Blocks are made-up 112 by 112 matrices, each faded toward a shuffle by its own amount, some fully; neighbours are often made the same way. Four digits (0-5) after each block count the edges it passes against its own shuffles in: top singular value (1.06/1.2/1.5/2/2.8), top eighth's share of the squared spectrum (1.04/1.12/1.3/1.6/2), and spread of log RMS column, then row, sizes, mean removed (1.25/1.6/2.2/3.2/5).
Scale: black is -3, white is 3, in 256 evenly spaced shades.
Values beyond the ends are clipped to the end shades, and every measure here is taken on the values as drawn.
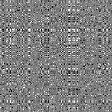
5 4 3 3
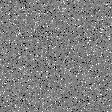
2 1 0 0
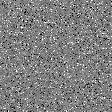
2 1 0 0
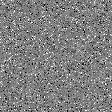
3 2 0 0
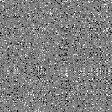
4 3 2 2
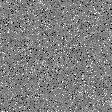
0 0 0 0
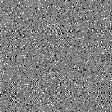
4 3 1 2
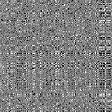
5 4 3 3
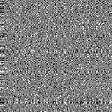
5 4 3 3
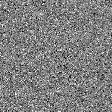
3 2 0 0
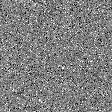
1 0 0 0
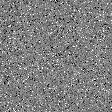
0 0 0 0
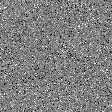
0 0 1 0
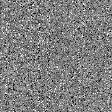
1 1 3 0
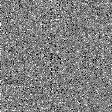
0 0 2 0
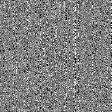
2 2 4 0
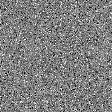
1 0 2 0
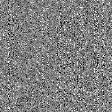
1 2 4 0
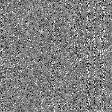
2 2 3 0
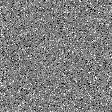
0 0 1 0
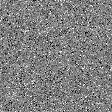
0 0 1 0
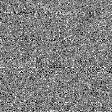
3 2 0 3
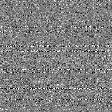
3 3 0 4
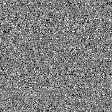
2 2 0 3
